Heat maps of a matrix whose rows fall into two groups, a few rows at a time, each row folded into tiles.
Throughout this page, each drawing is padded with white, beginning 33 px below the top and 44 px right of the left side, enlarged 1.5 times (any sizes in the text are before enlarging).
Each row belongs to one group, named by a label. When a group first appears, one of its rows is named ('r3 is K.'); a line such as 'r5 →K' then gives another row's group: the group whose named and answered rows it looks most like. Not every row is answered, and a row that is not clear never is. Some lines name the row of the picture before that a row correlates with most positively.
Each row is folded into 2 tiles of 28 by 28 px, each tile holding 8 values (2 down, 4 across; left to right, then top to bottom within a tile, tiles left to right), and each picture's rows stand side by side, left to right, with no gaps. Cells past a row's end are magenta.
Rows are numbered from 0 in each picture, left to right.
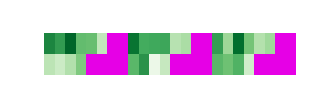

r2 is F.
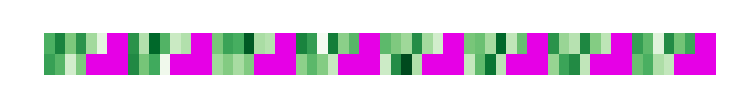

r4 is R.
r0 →F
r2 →F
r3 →R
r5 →R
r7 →R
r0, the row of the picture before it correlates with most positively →1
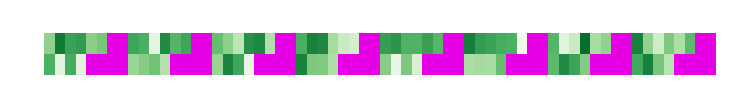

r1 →R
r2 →R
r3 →F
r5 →F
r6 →R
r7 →R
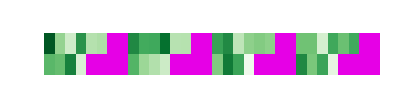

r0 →R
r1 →F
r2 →R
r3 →R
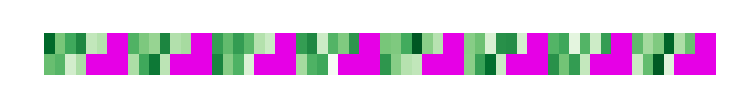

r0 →F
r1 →R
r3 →R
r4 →F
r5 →R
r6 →R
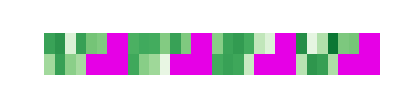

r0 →R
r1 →F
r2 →F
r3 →R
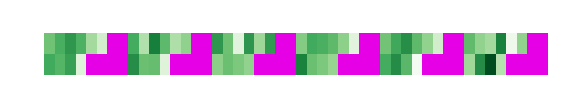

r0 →F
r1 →F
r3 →F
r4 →F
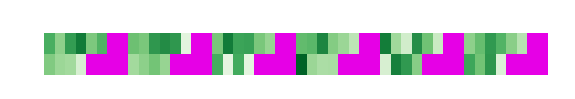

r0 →F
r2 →F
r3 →F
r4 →R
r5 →F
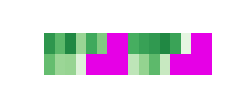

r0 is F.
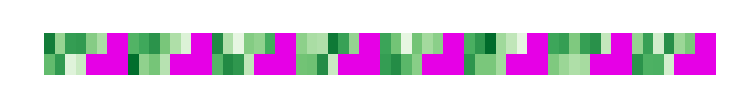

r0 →F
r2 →R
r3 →R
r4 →R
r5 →F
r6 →F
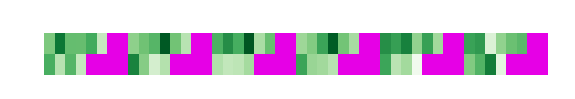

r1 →F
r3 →F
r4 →F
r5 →R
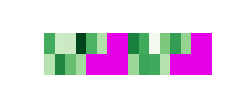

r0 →R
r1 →R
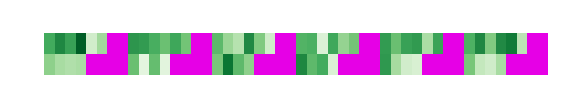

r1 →F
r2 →R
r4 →F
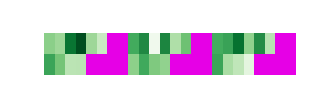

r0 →F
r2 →F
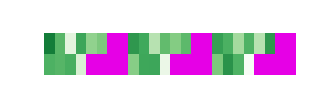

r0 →R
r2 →R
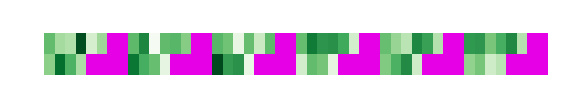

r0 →R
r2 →R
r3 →F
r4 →R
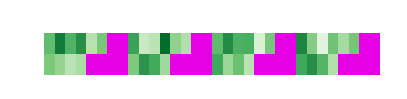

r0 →F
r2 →F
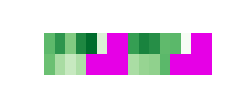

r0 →F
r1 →F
